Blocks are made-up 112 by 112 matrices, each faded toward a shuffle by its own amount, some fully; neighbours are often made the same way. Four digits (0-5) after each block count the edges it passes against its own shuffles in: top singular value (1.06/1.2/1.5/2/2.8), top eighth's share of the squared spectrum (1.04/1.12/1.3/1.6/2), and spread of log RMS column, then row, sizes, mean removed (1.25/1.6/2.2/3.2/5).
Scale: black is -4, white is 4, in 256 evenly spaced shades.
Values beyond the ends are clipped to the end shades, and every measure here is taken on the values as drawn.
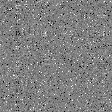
3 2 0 1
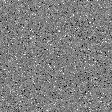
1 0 0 0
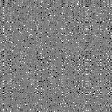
5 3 2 3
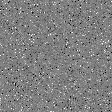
0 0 0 0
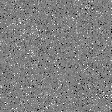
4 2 1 1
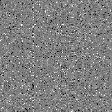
4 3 2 1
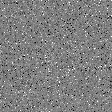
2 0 0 0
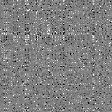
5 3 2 2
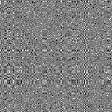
5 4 3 3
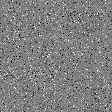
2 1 0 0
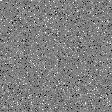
3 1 0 0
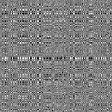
5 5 4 4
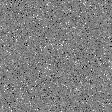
0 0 0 0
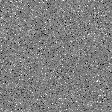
0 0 1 0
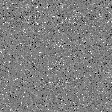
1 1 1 1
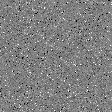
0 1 0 0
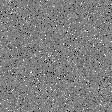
0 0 0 0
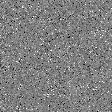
1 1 1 1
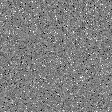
0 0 0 0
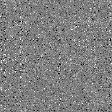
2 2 2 2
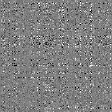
2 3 4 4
